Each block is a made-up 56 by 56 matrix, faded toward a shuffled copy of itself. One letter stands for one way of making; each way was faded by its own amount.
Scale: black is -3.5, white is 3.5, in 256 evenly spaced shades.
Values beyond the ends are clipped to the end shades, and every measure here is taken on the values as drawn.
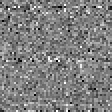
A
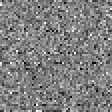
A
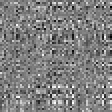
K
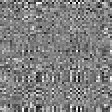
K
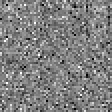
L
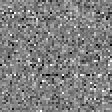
A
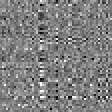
K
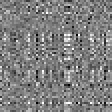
K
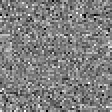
A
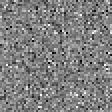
L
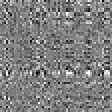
K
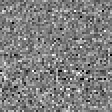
A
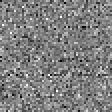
A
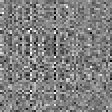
K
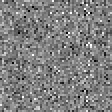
L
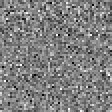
A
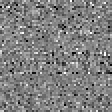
A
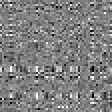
K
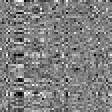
K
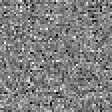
L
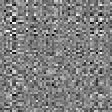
K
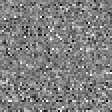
A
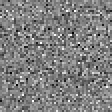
A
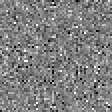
L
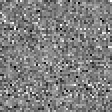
A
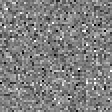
L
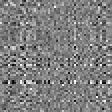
K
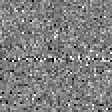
A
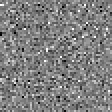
L
